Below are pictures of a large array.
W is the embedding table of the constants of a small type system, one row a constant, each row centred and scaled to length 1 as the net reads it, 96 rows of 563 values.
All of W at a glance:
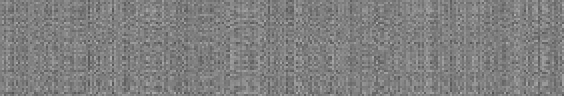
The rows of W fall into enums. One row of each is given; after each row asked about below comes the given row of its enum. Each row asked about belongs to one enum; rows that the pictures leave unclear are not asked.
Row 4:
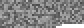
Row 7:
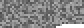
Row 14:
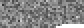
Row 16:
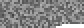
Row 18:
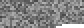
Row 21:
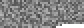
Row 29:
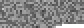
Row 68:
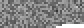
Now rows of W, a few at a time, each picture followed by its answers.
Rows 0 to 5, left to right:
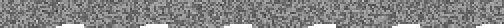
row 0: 68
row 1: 7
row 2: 29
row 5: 7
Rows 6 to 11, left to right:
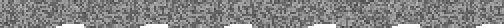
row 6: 68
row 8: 7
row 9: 16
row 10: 18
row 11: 7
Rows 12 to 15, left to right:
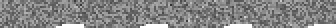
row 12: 68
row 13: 7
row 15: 29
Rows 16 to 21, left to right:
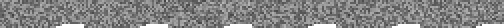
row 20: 16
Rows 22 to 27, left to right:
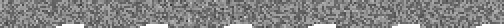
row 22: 68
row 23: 68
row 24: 14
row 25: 7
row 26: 4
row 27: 16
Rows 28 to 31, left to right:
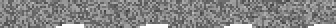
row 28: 68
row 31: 18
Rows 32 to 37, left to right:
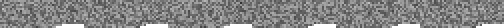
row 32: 29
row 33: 21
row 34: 29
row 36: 68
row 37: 21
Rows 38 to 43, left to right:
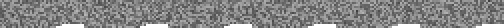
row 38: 16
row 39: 21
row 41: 16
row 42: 29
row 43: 29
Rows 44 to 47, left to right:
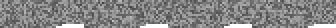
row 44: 68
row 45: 4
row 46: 7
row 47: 4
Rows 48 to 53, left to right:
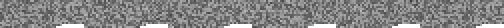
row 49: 21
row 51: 4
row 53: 7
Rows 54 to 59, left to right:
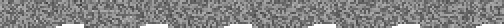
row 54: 68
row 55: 4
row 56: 16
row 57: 16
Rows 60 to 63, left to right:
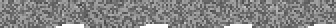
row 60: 68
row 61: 16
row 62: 68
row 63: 68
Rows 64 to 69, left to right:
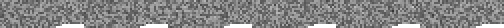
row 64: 16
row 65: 7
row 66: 4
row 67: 68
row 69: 16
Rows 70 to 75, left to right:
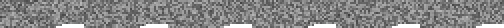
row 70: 18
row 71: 7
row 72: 29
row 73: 21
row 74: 16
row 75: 4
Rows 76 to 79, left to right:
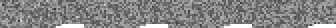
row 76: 14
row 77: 29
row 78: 29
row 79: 7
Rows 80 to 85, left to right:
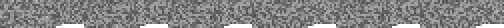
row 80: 4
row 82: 7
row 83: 16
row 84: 7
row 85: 16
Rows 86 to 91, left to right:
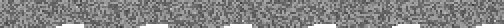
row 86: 68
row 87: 29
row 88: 29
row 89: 16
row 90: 7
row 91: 29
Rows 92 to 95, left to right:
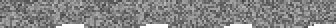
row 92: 18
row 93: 18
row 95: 21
